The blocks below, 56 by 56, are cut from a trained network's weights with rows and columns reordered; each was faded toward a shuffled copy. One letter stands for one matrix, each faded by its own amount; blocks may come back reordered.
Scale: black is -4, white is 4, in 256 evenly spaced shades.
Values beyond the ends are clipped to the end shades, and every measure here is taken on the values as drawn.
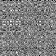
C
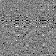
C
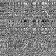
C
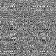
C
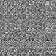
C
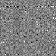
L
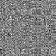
L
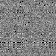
C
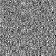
L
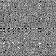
C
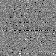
C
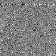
L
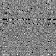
C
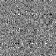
L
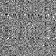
L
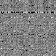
C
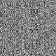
L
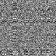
C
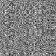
L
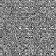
C
